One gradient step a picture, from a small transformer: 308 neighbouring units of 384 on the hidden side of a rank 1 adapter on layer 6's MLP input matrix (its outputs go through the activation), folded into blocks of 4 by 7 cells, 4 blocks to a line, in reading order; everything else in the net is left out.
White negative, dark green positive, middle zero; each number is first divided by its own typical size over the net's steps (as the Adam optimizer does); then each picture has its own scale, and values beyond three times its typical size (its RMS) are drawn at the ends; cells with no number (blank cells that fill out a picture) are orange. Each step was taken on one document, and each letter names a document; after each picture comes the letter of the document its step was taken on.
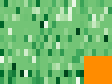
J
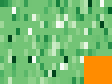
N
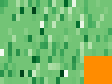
J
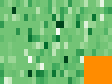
N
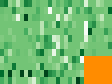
N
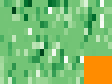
N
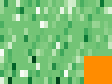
J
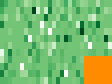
J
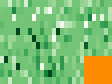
N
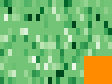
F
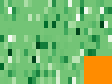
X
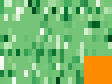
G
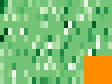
F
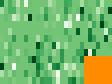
X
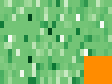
X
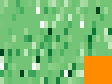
J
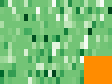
N
